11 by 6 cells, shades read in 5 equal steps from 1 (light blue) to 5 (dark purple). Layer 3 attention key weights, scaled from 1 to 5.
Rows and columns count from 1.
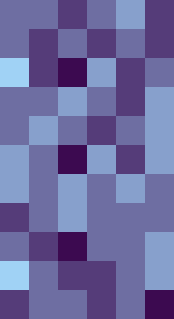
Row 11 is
4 3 3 4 3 5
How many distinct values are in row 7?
2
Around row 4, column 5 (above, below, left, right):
4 3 3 2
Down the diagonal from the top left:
3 4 5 3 3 2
